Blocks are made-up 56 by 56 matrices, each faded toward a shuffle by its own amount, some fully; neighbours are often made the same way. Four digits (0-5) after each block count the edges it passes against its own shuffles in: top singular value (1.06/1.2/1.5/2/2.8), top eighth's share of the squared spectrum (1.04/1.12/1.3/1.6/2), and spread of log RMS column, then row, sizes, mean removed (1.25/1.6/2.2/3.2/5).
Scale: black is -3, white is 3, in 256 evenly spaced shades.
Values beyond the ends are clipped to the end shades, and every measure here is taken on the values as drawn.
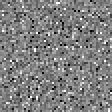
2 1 0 0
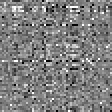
4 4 2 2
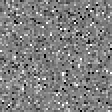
1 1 0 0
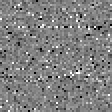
2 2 0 1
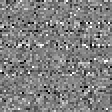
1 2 0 3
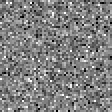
0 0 0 1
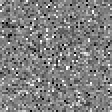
0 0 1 1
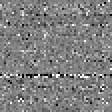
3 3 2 3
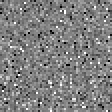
0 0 0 0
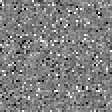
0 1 0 1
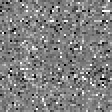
1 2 1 2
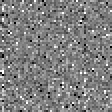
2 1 1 0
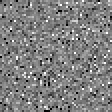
0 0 0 0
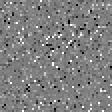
0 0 0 0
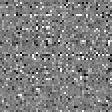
4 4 2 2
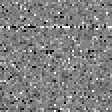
2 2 0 2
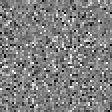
3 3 2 1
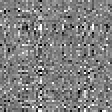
4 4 3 2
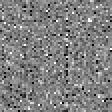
3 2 1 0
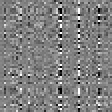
5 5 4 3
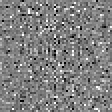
3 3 2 1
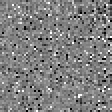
3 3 2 0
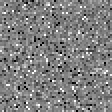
0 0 0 0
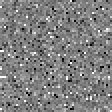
0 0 0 0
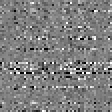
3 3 2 4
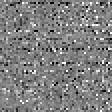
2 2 1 3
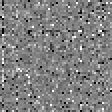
2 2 2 1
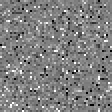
2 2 1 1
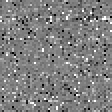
2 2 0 1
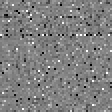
2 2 0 0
